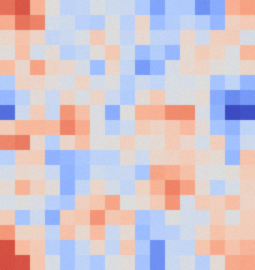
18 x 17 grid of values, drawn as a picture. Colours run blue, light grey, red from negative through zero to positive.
Average level on the scale: 50%. Grain: blotchy. Histogram: bell-shaped. Odd rows or columns: none.
